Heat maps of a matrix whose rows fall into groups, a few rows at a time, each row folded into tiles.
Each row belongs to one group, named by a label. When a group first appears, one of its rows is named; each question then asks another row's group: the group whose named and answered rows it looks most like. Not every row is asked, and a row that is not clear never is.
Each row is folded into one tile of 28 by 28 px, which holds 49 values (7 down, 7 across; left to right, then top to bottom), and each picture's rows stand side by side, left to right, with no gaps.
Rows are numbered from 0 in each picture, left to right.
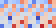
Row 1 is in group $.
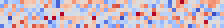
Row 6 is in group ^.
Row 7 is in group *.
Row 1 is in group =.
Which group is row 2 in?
^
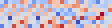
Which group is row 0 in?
$
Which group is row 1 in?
$
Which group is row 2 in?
=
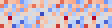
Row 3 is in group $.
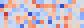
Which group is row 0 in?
^
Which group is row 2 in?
*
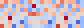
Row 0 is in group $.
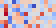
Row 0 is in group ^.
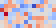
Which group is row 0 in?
^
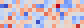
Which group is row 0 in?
*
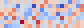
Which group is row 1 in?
*
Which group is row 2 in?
*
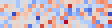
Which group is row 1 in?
$
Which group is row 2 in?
*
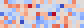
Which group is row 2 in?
*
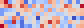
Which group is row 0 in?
=
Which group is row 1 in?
$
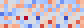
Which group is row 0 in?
=
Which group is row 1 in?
$
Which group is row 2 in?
$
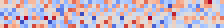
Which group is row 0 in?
=
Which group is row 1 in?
=
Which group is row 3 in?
$
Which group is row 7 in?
^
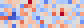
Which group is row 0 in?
*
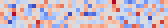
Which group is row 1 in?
*
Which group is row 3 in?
=
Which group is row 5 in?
$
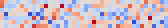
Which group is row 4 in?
=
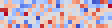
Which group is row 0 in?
^
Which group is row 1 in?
$
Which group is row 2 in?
^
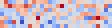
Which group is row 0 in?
=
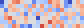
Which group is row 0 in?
^
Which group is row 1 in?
$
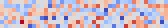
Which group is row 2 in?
$
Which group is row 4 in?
$
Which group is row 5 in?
=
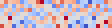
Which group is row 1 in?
^
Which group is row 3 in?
$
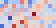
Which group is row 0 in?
$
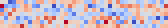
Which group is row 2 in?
*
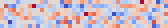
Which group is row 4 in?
=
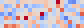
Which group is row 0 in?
=
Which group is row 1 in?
*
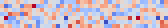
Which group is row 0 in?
*
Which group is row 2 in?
$
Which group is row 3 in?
=
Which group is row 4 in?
=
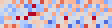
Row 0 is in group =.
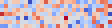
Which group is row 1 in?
^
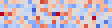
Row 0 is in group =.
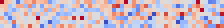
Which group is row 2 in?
=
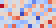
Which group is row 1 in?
$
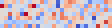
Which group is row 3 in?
$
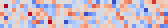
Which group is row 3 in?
=
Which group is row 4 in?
^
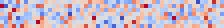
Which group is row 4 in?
$
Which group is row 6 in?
*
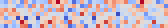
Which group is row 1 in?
$
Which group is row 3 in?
$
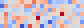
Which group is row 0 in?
^
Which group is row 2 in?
^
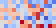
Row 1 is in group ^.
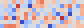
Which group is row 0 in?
=
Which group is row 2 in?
*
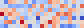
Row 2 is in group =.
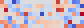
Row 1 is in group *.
